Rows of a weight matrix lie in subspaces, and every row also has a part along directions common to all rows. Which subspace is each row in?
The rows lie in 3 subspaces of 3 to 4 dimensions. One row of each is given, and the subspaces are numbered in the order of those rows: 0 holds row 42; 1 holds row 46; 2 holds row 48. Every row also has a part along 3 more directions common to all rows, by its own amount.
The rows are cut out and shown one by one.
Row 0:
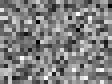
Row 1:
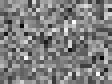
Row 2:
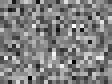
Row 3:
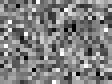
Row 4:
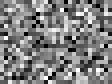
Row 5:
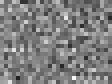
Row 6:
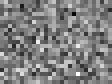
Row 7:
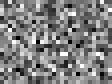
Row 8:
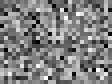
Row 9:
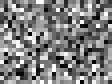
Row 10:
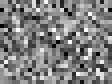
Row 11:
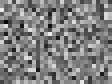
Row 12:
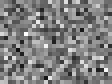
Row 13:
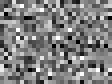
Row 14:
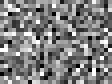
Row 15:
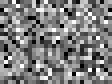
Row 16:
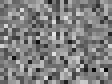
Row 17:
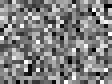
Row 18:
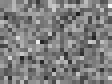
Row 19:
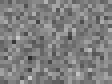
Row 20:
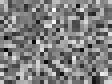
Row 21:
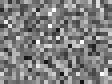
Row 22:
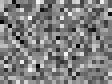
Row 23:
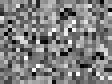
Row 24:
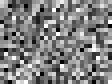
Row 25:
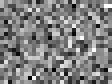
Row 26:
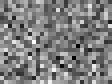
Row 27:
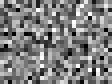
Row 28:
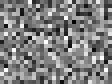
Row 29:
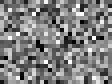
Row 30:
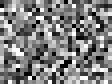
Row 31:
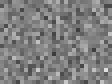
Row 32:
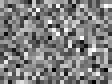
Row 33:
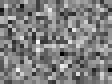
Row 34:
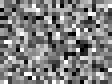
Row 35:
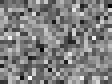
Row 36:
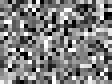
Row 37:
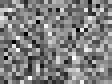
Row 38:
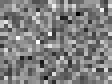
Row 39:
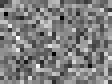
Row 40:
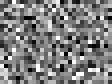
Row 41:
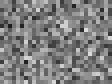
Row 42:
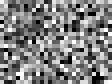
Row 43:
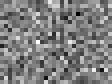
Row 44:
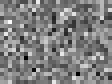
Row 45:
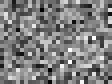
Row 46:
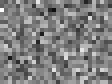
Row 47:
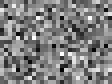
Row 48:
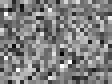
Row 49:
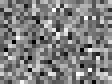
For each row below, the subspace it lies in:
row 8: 1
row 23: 2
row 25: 0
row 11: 2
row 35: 0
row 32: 0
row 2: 2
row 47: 2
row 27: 1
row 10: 1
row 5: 2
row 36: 2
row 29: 0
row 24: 0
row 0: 1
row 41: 1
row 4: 1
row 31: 1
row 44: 2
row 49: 0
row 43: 1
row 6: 2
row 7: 2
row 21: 0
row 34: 2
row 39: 1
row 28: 2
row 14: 1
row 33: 2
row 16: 1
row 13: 2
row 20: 0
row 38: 1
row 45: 0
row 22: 0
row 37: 0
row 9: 0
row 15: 1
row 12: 1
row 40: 2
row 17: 1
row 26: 0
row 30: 0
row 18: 1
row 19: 0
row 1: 2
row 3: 2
